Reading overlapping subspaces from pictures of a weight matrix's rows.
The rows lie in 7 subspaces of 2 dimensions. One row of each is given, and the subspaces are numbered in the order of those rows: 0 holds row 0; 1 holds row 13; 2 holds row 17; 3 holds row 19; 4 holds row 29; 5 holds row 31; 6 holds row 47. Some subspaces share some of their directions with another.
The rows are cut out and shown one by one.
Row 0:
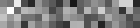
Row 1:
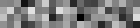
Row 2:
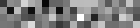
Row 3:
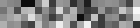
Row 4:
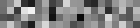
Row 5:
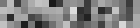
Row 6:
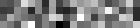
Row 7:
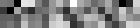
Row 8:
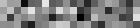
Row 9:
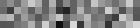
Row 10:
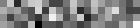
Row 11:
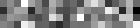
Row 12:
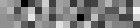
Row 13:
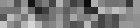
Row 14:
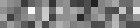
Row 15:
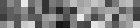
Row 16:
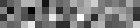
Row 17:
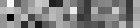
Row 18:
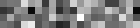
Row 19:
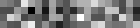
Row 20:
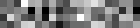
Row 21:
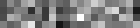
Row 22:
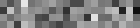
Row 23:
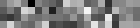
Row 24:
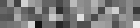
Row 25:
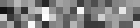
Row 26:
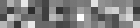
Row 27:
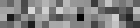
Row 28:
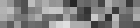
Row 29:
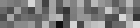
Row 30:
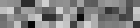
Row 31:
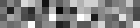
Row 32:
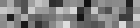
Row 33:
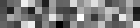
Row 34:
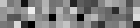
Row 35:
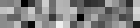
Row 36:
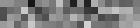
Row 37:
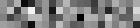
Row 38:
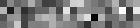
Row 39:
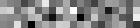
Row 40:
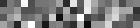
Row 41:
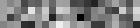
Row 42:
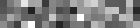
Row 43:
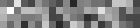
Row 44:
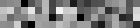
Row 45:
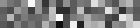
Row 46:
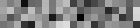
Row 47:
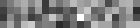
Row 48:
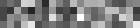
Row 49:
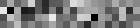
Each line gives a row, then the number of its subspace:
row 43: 0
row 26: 1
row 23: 6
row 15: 6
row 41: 3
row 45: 4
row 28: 6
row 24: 2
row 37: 6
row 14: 3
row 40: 4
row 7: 0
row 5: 2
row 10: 2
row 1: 0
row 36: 1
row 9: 4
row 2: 5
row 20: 3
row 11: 5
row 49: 5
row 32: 2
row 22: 5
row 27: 1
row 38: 5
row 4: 6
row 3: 1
